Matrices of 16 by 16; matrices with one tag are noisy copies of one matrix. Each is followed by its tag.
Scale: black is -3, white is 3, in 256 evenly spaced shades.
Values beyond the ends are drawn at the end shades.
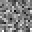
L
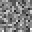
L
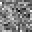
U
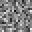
L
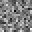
L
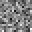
L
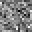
U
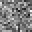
U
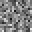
L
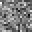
U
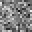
U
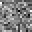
U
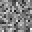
L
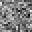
U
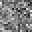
U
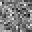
U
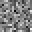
L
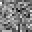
U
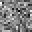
U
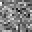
U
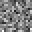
L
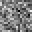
U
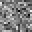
U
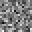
L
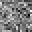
U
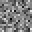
L
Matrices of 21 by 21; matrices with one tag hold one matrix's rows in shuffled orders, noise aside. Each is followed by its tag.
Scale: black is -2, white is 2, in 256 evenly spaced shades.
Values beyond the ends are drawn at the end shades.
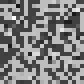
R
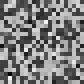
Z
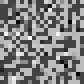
Z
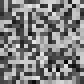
R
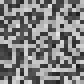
R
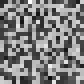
Z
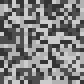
R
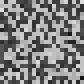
Z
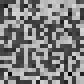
R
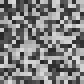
R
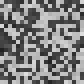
R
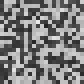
R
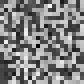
R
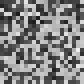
R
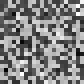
Z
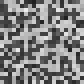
R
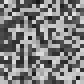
R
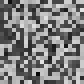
R
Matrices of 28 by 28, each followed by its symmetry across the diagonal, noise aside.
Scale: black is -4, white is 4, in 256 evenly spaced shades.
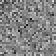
symmetric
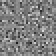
antisymmetric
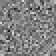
symmetric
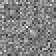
symmetric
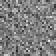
antisymmetric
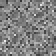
symmetric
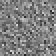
antisymmetric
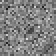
symmetric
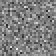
antisymmetric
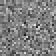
antisymmetric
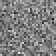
antisymmetric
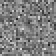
antisymmetric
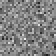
symmetric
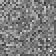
symmetric
